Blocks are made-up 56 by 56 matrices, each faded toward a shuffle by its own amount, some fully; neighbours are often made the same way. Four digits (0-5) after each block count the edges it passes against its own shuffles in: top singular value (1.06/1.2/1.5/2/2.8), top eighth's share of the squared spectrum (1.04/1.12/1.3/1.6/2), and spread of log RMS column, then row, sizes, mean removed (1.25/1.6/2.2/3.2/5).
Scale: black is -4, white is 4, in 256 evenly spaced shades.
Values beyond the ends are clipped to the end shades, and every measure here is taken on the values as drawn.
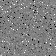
0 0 0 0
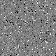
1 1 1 0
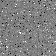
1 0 0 0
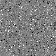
2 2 1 0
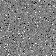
1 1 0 0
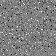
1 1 0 0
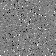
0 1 0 0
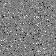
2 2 0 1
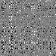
3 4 2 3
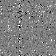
2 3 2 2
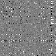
4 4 2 2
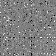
3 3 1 2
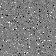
1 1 0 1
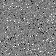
0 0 0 0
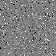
2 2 1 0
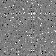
3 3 1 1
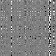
4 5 3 2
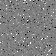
0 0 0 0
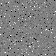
0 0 0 0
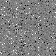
3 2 1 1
